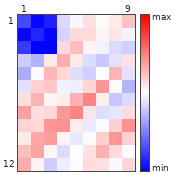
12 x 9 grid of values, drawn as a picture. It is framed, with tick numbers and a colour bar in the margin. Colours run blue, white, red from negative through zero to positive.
Ninth with the lowest average: top left. Average level on the scale: 50%. Odd patch: lower, in the top left. Mirror symmetry: none. Grain: diagonal, up to the right.
